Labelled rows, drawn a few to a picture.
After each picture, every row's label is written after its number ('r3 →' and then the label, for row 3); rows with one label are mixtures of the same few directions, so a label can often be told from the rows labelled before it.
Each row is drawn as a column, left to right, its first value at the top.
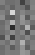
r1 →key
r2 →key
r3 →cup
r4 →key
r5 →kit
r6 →key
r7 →key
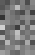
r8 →key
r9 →kit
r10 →key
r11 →key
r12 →cup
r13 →kit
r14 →cup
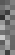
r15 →key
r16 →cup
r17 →cup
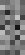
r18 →key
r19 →cup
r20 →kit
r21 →key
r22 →key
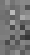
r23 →key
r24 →kit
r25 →cup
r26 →cup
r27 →key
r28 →key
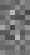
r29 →key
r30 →key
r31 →cup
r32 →key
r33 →kit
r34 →cup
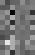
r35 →key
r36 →kit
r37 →cup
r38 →kit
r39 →kit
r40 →cup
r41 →cup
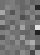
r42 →cup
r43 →key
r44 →cup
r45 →cup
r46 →key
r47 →kit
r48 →cup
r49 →key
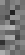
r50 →cup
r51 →key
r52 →cup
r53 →key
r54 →cup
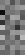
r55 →cup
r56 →kit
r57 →kit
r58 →key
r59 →key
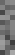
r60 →cup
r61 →key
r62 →cup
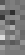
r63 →key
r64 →cup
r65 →cup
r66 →kit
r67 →kit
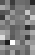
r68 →key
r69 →kit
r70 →kit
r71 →cup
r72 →kit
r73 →cup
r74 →kit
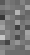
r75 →key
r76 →kit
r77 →cup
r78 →cup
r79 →kit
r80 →key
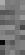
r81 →kit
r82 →cup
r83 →cup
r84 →key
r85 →key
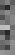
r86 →key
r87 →key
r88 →kit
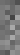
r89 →cup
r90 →cup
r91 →key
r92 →kit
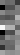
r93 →key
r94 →key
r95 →key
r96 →kit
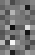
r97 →kit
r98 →cup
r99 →cup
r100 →cup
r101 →key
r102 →key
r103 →cup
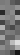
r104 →cup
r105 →key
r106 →cup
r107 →cup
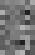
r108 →cup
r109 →kit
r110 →kit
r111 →cup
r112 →cup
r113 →cup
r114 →kit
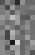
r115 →kit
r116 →key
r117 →kit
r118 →kit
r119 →kit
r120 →key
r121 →cup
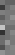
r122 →key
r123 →kit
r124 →kit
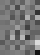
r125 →kit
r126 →key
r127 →key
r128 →key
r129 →key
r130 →key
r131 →kit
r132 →cup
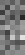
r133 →cup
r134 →key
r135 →key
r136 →cup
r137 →key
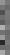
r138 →cup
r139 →key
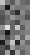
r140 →kit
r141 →key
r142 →cup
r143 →cup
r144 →cup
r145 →key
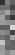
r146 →kit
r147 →cup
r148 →key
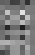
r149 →cup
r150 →cup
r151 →kit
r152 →kit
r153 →cup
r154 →kit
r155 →kit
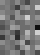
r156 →key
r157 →key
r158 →key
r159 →key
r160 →cup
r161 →kit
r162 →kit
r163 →key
